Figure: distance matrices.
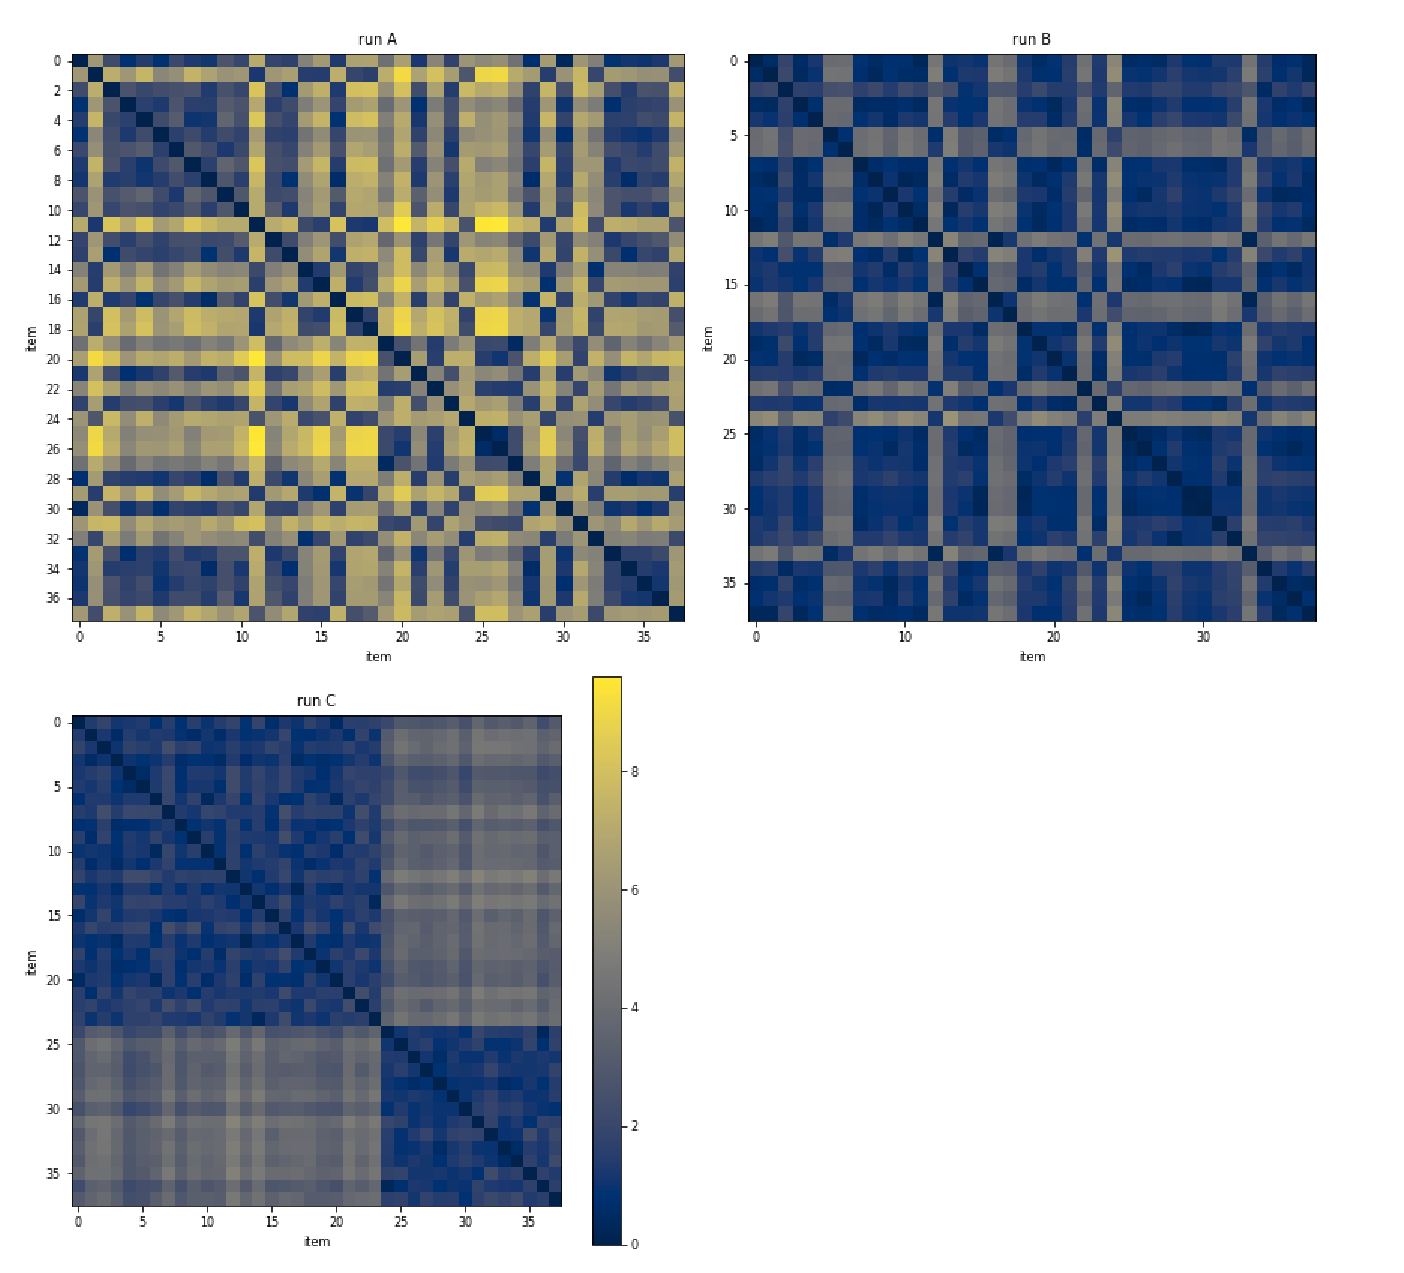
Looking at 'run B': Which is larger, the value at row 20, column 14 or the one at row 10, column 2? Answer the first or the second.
the second
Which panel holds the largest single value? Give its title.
run A
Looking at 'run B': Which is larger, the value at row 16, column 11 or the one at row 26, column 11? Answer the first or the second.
the first
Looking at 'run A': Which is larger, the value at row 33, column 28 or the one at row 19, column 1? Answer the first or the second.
the second
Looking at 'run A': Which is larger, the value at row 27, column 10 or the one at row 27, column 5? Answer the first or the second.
the first
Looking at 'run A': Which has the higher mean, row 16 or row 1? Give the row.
1
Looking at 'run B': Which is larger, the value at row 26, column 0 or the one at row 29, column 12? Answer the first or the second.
the second
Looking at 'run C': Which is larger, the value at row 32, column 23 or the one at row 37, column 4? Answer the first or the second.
the first
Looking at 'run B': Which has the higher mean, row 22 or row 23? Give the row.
22
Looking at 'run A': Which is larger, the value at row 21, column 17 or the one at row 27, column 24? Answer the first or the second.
the first
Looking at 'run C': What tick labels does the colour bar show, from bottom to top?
0, 2, 4, 6, 8
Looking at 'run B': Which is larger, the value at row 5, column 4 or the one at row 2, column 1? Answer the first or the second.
the first
